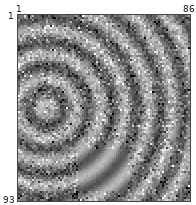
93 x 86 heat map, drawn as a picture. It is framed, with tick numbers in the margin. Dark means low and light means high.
Odd rows or columns: none. Average level on the scale: 50%. Odd patch: calmer, in the bottom middle. Calmest part: bottom middle. Slope: none. Rings: centred on the middle left.
